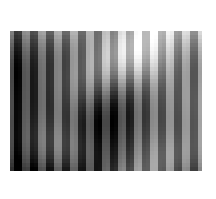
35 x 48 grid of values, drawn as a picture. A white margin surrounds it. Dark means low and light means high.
Upright stripes repeat 12 times across the table. Values rise toward the top right. There are no lone odd cells.
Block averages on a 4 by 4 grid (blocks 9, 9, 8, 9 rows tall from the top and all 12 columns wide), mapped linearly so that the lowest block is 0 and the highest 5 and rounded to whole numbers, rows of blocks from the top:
1354
0222
0002
0012
